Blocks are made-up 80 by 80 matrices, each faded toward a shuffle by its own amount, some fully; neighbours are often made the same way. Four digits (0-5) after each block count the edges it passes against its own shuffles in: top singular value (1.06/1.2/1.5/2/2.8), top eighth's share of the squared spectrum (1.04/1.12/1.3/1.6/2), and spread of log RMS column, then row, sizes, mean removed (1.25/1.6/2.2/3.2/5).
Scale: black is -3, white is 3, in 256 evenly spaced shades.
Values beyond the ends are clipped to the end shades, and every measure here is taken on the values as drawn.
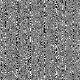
2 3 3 0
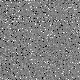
2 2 0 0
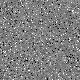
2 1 0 0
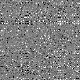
4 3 1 2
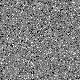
0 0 0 0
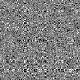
4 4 2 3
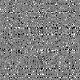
4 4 2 3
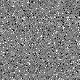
3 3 0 1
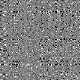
4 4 2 2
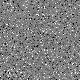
0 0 0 0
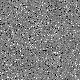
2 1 0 0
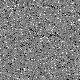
2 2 0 0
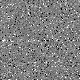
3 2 0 1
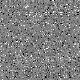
3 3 1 2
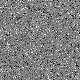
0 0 0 0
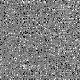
4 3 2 1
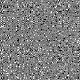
4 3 2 2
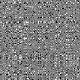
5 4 2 3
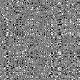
4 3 2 2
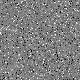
1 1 0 0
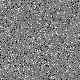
0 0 0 0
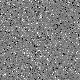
1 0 0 0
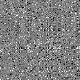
4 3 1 2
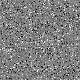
3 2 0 0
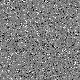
3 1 0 0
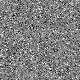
1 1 0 0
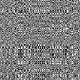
5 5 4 3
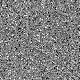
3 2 1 0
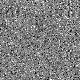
2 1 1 0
